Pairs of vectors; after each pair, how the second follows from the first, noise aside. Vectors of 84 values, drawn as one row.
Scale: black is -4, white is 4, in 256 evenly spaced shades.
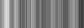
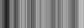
negated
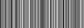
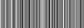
negated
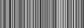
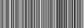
negated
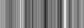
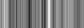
wrapped around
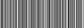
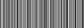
negated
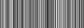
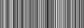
copied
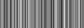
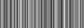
copied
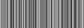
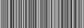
copied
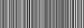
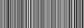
negated
